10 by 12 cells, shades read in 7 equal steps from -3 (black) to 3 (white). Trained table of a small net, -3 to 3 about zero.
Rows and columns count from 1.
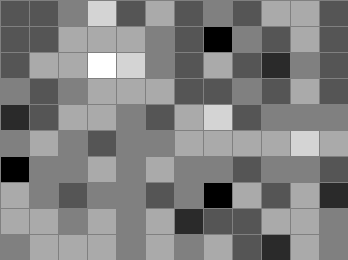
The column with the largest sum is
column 4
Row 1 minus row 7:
2 -1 0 1 -1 0 -1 0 0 1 1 0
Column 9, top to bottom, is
-1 0 -1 0 -1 1 -1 1 -1 -1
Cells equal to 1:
40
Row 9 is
1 1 0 1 0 1 -2 -1 -1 1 1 0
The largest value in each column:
1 1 1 3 2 1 1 2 1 1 2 1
